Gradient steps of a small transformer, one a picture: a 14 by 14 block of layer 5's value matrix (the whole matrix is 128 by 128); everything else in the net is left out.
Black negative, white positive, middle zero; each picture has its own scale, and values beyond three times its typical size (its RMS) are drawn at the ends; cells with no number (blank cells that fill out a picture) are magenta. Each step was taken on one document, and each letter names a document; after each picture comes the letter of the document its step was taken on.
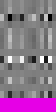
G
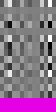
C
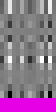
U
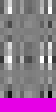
U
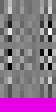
C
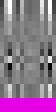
C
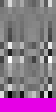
G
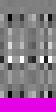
G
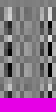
C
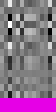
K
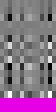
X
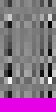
C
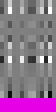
U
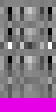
K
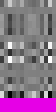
G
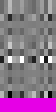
G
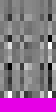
X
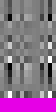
X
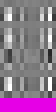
C
